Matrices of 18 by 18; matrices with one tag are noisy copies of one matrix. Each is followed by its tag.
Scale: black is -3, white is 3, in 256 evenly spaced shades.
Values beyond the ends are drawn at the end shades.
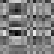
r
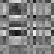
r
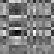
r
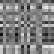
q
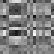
r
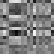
r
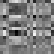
r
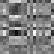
r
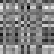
q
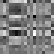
r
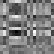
r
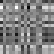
q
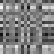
q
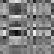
r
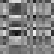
r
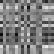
q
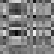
r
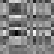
r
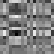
r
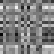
q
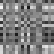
q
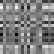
q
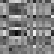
r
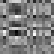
r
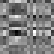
r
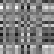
q
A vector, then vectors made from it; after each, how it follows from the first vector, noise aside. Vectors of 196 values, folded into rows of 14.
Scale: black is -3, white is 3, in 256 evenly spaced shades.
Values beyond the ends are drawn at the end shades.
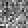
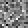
sign-scrambled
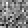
negated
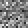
sign-scrambled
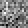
negated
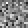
sign-scrambled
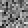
sign-scrambled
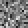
sign-scrambled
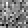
negated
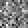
sign-scrambled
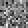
sign-scrambled
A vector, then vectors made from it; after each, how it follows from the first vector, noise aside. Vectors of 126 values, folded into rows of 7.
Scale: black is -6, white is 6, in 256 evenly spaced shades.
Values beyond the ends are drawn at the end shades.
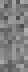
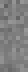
shrunk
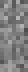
negated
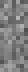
negated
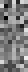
scaled up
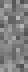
negated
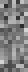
scaled up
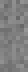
shrunk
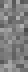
negated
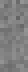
shrunk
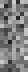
scaled up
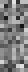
scaled up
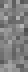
negated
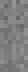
shrunk
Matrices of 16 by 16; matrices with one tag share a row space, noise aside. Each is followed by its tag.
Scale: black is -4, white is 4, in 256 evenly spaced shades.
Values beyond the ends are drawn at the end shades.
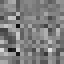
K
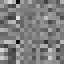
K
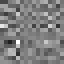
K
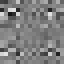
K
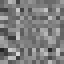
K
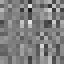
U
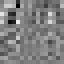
K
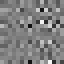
U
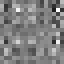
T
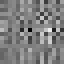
U
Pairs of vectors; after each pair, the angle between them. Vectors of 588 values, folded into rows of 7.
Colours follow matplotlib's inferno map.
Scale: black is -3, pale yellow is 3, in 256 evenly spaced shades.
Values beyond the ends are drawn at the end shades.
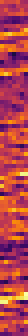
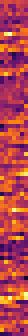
nearly parallel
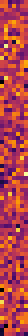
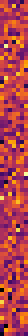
nearly parallel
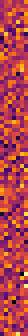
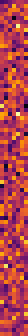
orthogonal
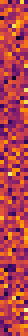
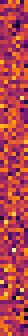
nearly opposite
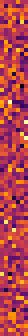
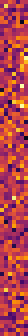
nearly opposite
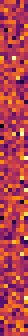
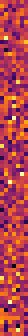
orthogonal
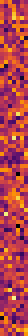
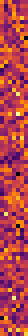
nearly parallel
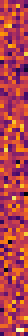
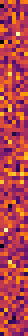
orthogonal
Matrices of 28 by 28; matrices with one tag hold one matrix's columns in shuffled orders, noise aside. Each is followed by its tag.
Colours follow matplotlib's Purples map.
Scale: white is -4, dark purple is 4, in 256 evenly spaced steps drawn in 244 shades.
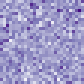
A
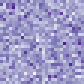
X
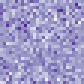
A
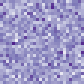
X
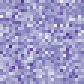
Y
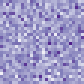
X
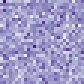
Y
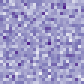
X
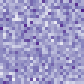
A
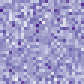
A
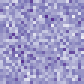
Y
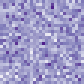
X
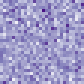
A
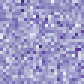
Y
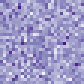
X
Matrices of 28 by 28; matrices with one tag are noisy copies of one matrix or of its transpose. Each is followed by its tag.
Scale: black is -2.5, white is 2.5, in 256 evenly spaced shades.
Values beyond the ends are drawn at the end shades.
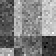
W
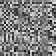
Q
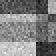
W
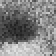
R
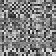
Q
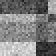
W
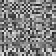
Q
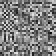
Q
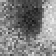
R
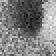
R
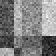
W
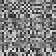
Q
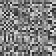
Q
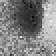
R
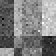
W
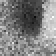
R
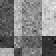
W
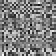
Q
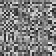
Q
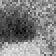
R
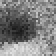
R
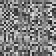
Q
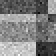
W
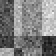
W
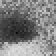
R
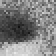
R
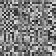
Q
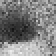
R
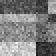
W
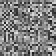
Q
